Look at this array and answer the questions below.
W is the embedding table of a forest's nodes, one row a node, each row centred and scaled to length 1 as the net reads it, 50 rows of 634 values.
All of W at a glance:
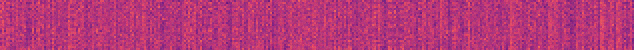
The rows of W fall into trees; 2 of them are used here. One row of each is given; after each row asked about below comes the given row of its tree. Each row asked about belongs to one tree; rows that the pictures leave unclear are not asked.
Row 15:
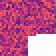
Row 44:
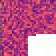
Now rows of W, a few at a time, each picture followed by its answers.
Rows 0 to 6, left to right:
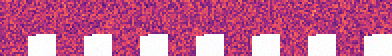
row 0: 44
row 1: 44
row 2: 15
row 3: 15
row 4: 44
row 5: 15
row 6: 44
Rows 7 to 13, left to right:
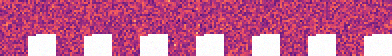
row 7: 44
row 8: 15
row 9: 15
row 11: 44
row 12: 44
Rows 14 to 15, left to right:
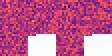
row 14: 44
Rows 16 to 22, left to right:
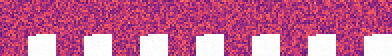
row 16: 44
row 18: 44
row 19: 15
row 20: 44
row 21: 15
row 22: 15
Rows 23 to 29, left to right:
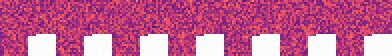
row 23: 44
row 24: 44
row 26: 15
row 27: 44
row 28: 15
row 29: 15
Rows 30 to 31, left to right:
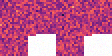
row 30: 15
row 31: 15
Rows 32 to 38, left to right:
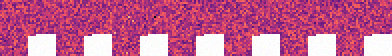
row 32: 15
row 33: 44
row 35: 44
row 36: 15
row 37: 44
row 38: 15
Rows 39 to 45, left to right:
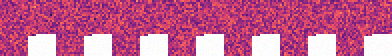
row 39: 15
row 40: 44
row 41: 44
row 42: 15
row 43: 44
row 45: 15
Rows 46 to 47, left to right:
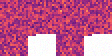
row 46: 44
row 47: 44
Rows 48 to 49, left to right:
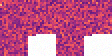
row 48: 44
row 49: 44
